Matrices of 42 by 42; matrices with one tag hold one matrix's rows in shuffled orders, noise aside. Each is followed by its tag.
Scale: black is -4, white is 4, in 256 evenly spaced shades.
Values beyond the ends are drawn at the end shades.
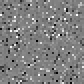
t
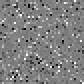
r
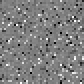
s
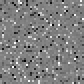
r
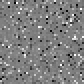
s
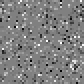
s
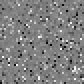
s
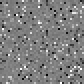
s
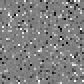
s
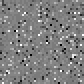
s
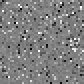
s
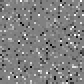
s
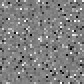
s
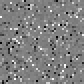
t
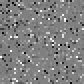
t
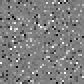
t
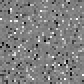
t
